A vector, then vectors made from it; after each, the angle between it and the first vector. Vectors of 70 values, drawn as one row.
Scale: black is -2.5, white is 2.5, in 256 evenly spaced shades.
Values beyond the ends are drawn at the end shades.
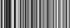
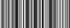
orthogonal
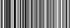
nearly parallel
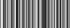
partly opposed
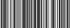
orthogonal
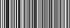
orthogonal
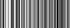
nearly opposite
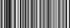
nearly parallel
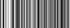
nearly opposite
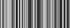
partly opposed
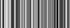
nearly opposite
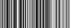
partly aligned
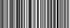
partly opposed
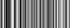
nearly parallel
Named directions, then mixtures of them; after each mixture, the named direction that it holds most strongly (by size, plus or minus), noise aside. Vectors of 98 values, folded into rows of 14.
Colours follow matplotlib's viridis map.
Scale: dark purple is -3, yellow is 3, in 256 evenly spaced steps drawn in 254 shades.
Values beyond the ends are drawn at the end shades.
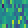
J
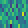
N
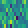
N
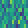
J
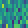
J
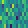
N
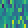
J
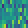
J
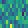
N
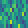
N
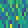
N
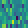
J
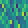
N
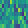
J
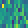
J
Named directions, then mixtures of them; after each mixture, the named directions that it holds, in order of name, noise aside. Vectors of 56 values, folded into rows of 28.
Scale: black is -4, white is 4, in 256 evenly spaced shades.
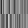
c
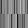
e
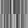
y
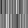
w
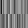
c, e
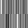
e, w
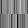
e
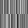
c, e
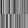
c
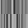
c, y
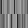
c, e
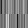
e, w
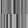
c, y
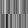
c, w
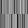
e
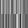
w, y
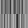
w, y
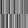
c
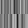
e, y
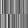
c
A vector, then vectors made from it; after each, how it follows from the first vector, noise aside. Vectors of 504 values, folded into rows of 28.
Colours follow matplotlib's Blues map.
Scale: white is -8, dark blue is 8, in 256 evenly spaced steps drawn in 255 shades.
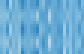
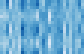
scaled up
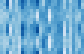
scaled up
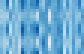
scaled up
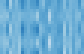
copied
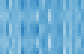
copied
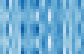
scaled up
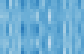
copied
